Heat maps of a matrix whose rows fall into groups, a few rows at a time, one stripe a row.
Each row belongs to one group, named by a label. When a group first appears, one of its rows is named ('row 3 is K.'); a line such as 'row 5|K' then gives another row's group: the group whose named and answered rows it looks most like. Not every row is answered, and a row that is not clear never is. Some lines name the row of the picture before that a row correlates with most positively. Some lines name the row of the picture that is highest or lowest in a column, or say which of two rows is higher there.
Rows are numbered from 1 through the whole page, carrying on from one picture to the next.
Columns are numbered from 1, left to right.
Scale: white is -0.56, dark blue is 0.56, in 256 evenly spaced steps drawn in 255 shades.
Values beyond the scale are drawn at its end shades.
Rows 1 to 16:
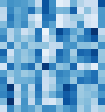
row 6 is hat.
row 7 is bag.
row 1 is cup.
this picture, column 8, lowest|15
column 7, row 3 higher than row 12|Yes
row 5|hat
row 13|bag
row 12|hat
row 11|hat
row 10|cup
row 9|hat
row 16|cup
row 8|hat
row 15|bag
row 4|cup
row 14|bag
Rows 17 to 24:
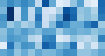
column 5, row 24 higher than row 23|No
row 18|bag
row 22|cup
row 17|cup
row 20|hat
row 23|cup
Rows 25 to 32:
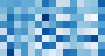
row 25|cup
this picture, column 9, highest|30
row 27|cup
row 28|bag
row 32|bag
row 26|bag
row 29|cup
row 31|cup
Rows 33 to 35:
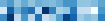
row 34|cup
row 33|bag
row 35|bag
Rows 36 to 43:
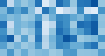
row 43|bag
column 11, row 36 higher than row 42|No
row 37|cup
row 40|hat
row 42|hat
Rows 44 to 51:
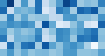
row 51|bag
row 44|bag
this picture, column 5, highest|50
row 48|hat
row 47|cup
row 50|cup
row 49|hat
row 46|bag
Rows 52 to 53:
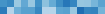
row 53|hat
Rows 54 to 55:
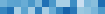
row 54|cup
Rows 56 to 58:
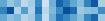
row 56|hat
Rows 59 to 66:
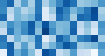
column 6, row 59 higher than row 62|Yes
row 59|bag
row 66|cup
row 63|cup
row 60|hat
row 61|hat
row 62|cup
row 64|hat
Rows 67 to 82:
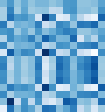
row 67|bag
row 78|hat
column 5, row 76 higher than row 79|No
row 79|cup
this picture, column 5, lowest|81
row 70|hat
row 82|cup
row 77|hat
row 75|hat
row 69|cup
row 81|bag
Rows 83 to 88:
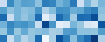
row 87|bag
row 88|hat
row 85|hat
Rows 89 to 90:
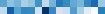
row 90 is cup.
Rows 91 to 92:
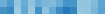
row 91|bag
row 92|bag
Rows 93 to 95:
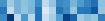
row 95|bag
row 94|hat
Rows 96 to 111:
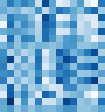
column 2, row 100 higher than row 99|No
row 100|cup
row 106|bag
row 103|hat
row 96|cup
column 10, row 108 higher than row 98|Yes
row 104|bag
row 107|hat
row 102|bag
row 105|hat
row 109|cup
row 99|cup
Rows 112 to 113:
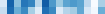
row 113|cup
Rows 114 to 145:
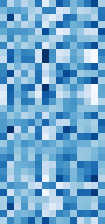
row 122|cup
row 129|bag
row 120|hat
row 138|hat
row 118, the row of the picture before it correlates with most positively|113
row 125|hat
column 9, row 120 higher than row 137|Yes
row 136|bag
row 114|hat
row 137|hat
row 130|hat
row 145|cup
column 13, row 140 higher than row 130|No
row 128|cup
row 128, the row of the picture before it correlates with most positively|112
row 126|cup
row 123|hat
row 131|cup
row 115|cup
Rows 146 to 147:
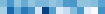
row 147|cup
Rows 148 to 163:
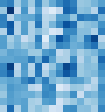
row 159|cup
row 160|cup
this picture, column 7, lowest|153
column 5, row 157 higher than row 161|No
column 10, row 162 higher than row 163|No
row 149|bag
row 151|bag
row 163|bag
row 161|cup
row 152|bag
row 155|cup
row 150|hat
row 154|hat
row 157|bag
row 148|bag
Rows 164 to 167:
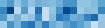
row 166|hat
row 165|bag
